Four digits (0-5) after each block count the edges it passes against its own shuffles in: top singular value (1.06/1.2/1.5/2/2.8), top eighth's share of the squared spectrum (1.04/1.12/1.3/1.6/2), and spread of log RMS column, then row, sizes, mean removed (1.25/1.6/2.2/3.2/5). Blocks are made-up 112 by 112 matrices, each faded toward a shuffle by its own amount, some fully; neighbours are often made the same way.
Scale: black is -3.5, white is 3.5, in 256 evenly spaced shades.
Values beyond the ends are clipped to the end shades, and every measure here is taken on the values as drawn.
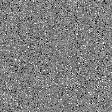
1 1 2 0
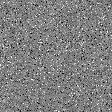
2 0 0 0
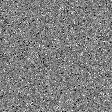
1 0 0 0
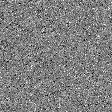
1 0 0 0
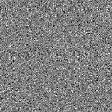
4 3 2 2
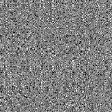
4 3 2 2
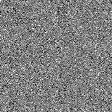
3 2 1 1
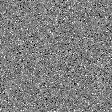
1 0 0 0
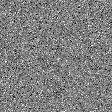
2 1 0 0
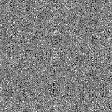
4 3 2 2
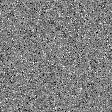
2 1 0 0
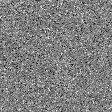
0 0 0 0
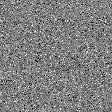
0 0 0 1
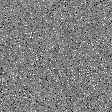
0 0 0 0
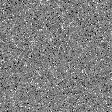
0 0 0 0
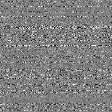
2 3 0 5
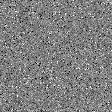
0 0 0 1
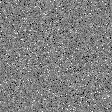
0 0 0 0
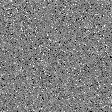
0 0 0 0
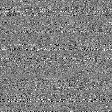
2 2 0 4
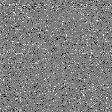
3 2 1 1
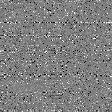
4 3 1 2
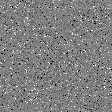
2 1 0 0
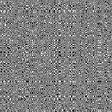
5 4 3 3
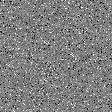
3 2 0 0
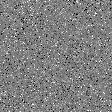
1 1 0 0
